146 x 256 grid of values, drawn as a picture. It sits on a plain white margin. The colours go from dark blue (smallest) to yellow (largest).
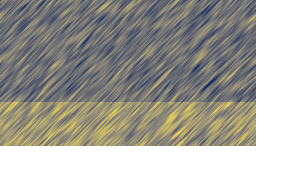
The grain runs diagonally up to the right. A horizontal seam about 70% of the way down splits the table, and the bottom part is higher. Overall the values sit about 50% of the way up the scale. The values follow a bell shape.
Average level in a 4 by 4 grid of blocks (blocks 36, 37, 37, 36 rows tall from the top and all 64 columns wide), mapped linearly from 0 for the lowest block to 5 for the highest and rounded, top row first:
0 0 0 0 / 1 0 0 0 / 1 1 1 1 / 5 5 4 4
